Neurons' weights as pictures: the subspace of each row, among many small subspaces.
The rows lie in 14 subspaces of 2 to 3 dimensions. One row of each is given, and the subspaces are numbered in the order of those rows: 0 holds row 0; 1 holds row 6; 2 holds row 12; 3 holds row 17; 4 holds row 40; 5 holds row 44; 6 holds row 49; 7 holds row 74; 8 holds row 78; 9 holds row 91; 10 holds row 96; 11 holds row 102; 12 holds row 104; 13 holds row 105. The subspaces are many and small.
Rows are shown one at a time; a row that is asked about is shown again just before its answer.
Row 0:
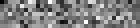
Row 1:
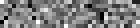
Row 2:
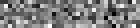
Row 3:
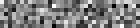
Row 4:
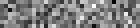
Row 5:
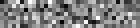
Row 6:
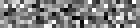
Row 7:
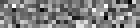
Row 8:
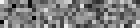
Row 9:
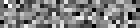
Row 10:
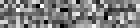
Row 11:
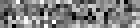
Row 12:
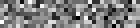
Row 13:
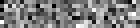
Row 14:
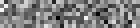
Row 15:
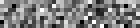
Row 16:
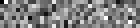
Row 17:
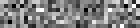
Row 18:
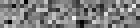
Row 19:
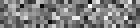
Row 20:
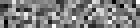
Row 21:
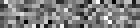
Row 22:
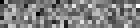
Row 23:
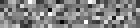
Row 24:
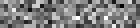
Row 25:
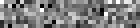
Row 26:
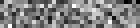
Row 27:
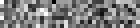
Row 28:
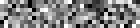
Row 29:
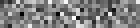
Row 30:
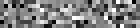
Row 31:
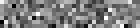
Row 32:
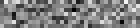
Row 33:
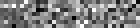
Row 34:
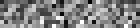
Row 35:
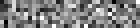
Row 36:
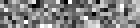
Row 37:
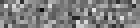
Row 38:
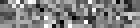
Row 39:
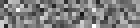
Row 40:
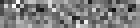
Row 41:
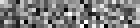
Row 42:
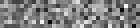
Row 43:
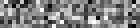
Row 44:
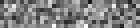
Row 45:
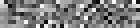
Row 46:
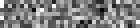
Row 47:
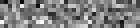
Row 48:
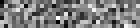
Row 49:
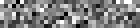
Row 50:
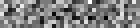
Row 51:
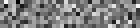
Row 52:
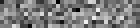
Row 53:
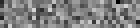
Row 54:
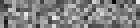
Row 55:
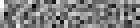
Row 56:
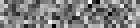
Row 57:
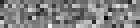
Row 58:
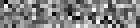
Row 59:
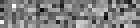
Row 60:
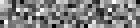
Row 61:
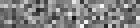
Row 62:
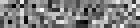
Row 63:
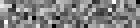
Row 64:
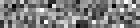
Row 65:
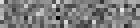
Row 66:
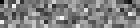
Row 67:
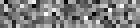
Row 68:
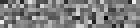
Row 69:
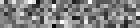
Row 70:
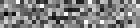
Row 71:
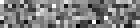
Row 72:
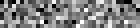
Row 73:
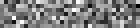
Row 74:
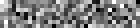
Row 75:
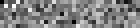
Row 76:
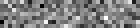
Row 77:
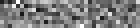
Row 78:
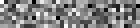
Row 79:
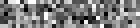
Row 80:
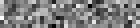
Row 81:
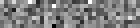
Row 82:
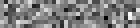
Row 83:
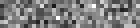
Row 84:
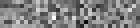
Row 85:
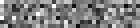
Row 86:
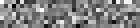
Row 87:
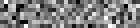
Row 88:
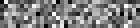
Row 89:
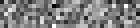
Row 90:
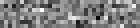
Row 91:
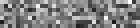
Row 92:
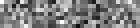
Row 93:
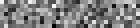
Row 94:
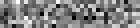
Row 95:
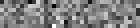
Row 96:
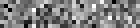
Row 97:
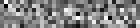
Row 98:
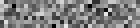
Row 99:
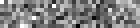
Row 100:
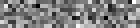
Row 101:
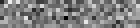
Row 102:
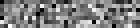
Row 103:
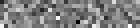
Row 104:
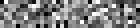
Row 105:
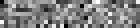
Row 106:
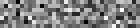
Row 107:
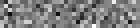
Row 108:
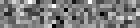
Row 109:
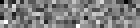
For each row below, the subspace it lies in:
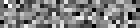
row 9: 11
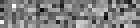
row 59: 1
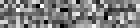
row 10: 10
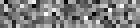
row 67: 12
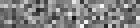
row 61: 3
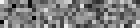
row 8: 13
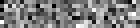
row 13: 9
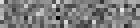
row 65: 11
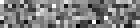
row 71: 9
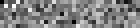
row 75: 6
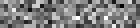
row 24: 2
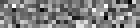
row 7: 1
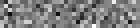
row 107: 10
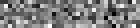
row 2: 9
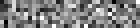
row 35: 7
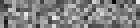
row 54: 7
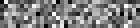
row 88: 11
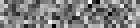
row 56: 2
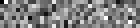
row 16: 12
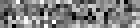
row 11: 0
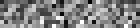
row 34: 1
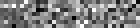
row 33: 3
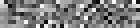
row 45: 13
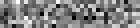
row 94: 0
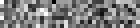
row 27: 12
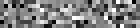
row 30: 1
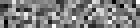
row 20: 7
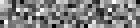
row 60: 7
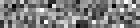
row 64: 5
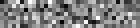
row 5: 0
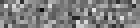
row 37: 5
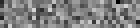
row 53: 12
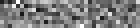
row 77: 4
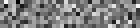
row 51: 8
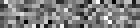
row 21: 13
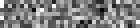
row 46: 12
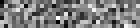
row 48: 10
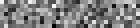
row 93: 5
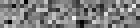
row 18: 3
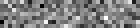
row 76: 13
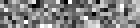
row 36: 12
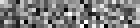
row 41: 3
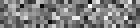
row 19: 2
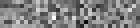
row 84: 3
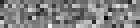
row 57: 9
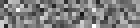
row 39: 10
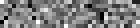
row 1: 13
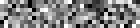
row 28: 13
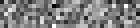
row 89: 5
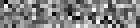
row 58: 12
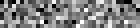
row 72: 6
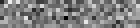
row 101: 8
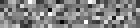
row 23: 0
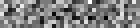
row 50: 1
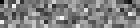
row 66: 6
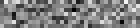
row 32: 8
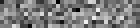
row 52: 0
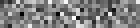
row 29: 4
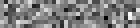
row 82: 11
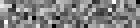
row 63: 7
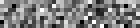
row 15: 1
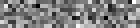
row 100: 9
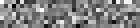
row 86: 6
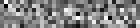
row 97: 12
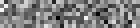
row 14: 8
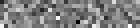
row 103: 10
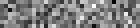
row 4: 10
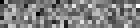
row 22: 11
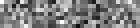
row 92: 0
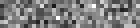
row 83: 10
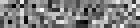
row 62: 3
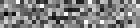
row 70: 8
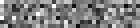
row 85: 11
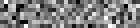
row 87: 8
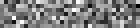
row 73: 8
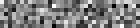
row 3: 5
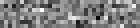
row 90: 5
